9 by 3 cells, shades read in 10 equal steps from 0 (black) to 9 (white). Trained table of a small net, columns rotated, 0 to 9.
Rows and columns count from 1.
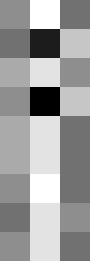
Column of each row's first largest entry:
2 3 2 3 2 2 2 2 2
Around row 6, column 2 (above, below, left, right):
8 9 6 4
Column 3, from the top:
4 7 5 7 4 4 4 5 4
